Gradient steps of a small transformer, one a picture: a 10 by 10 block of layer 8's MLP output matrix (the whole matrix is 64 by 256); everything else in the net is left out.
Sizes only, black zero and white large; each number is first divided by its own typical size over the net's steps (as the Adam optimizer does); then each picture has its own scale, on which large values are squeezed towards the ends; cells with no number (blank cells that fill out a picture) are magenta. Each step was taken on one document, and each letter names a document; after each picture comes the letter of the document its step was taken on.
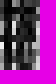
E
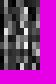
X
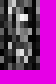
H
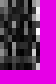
E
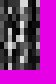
H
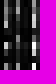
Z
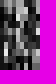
X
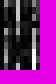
Z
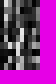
X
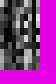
H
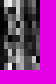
X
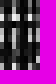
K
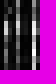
Z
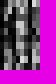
X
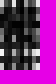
E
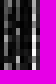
Z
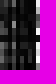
E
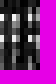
K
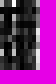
E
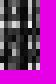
K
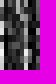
H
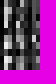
X
